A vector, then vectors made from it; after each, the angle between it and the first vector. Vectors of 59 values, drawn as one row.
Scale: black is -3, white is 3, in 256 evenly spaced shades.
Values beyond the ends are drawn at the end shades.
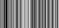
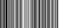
nearly parallel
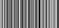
orthogonal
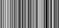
partly opposed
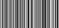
partly aligned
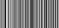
orthogonal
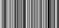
orthogonal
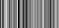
partly opposed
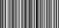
partly opposed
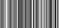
partly opposed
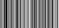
nearly parallel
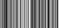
nearly parallel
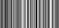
partly aligned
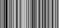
nearly parallel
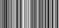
nearly parallel
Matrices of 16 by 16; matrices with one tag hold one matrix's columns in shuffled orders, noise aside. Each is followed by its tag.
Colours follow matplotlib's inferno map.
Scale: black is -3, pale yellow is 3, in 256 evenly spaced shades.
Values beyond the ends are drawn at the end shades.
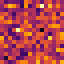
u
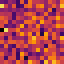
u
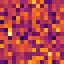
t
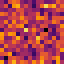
u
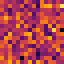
u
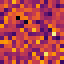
t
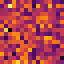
u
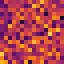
t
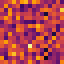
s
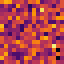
s
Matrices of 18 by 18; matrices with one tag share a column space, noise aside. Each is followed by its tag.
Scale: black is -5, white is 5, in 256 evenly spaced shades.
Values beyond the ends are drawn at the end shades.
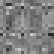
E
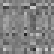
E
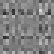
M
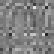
E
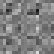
M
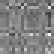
E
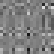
E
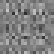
M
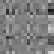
M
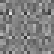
M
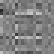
M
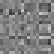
M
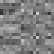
M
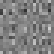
M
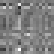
E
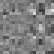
M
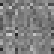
E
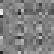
M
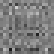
E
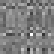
E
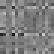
E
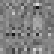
E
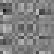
M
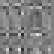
E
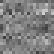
M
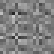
M
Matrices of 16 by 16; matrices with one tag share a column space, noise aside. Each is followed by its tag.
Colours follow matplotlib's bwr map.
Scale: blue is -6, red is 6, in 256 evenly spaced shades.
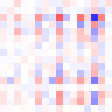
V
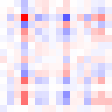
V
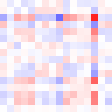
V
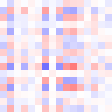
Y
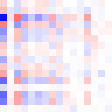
V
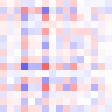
Y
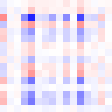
V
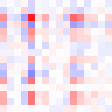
V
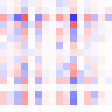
V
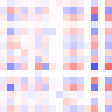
Y
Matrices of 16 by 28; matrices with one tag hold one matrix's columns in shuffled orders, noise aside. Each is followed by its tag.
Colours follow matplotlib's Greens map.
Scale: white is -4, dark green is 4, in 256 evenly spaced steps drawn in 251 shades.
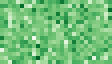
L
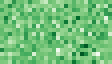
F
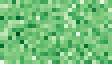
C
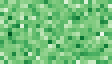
C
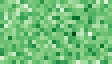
C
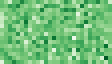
L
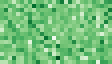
L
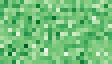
F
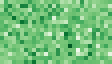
F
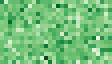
L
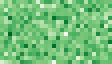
C
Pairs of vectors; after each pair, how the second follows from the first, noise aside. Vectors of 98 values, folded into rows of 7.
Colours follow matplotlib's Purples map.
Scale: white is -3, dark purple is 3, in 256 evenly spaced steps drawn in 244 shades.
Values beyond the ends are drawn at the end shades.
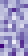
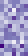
sign-scrambled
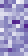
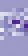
partly zeroed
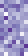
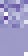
partly zeroed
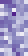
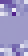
partly zeroed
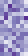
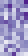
sign-scrambled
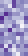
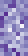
sign-scrambled
